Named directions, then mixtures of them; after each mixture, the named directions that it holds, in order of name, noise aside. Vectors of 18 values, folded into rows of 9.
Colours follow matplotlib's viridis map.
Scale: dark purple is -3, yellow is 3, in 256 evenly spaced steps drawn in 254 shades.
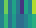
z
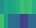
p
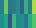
z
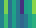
z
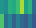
p, z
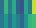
z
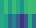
p, z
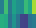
p, z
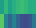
p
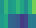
p, z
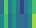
z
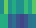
p, z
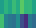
p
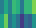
p, z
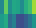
p, z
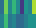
z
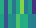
z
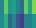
p, z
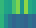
p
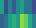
p, z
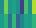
z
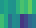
p
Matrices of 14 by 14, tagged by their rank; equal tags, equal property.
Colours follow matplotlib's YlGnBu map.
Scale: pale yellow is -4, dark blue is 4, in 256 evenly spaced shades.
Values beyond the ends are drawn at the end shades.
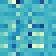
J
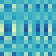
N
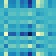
N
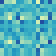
J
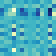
J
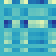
N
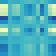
N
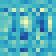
J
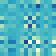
J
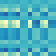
N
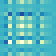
N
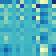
J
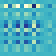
N
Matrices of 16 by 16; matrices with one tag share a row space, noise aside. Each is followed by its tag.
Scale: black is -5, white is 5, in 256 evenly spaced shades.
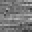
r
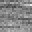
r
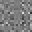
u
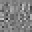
u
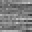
r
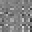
u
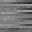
r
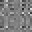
u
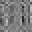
u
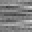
r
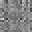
u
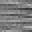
r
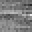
r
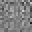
u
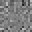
u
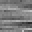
r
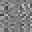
u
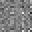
u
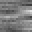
r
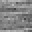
r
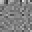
u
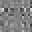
u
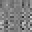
u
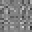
u
